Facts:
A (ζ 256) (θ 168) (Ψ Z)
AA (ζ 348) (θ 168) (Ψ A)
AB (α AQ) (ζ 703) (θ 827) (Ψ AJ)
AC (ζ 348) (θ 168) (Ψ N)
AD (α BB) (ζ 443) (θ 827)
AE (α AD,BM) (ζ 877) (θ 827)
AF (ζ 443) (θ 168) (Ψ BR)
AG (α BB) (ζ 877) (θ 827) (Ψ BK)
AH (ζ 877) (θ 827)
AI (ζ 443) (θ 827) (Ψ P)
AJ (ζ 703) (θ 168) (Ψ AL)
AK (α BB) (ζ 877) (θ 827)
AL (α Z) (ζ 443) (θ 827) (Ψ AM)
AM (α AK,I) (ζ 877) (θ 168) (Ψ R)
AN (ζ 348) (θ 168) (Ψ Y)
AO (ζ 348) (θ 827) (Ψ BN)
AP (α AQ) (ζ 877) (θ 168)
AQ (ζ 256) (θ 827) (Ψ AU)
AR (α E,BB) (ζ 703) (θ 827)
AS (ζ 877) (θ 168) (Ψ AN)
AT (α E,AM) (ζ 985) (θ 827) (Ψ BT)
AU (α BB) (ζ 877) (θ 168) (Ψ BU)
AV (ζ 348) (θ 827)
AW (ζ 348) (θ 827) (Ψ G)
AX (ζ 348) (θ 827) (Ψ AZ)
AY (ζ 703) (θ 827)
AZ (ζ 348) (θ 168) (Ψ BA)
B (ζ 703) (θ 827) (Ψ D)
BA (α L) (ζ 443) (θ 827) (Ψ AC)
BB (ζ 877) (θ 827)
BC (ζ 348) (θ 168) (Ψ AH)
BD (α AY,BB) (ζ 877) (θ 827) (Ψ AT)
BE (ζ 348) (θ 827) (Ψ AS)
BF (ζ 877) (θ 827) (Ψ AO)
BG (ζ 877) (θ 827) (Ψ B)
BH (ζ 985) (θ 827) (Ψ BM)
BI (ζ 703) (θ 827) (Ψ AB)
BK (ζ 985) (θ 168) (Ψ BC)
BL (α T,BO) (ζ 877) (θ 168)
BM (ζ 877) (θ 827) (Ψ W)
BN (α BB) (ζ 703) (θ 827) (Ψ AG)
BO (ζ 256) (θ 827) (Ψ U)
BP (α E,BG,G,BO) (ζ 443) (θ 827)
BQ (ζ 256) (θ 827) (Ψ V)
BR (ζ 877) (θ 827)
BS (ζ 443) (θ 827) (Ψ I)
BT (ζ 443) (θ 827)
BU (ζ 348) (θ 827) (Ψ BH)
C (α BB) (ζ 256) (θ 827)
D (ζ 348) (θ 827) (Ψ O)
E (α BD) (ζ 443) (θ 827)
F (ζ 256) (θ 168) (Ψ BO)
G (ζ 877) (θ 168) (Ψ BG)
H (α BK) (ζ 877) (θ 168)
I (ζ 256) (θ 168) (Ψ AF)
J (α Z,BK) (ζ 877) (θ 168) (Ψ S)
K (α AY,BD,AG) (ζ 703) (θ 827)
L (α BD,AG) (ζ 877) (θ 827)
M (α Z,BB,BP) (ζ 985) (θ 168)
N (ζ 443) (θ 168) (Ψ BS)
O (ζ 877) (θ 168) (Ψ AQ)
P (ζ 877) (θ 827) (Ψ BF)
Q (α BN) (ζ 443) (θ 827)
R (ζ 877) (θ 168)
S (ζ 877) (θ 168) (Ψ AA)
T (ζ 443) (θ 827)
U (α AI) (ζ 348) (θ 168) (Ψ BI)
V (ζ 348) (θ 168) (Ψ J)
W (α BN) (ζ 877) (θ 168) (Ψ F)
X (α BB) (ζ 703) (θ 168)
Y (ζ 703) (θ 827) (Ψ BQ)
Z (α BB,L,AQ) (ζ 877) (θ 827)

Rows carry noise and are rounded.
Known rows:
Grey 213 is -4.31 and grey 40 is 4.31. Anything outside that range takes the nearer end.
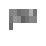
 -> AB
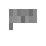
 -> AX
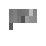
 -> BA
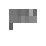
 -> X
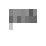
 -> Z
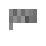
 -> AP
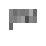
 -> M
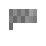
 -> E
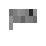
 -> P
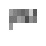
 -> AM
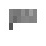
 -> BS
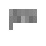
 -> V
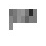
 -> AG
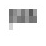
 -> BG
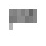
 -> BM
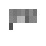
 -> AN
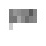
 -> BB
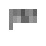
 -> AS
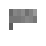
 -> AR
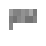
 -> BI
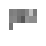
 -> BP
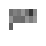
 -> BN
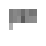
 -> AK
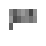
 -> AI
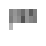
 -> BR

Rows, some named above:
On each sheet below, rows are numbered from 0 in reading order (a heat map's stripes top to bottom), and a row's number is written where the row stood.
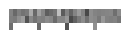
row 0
M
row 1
AJ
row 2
AI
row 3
BH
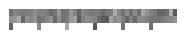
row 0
BE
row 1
W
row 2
BD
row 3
Q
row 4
E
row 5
I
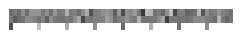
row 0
AD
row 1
S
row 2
R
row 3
BU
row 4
AW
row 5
R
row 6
I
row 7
AA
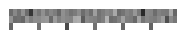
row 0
BN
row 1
AX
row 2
AN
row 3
U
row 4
AO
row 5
M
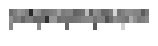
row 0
P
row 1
A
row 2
I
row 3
AL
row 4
BB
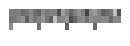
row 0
W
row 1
B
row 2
AI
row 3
AJ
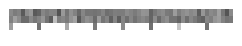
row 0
BL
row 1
B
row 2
BD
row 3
J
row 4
AT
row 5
AQ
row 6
Z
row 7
AV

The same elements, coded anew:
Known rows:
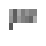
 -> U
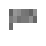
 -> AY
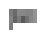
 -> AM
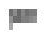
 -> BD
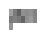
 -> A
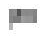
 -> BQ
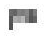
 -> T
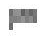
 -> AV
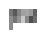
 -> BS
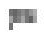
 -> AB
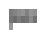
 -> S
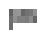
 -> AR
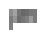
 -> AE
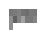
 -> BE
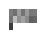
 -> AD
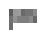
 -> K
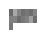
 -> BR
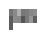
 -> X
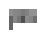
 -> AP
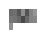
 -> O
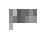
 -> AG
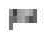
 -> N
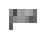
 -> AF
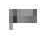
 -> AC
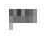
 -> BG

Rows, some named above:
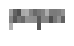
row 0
I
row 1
X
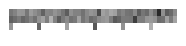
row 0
J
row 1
AI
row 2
Y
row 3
AF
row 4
AU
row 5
AQ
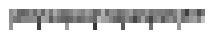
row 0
AO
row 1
M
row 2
J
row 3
Q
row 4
R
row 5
BL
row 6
BO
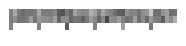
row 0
AE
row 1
BH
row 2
AJ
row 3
W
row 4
Y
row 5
F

